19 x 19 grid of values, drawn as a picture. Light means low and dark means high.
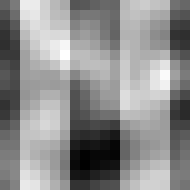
Stripes: upright, repeating 2 times. Lone odd cells: none. Ninth with the highest average: bottom middle.
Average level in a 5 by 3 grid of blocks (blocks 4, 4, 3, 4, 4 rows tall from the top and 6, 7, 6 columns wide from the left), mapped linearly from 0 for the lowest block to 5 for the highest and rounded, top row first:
0 2 2 | 1 0 1 | 2 1 1 | 1 4 2 | 0 5 1
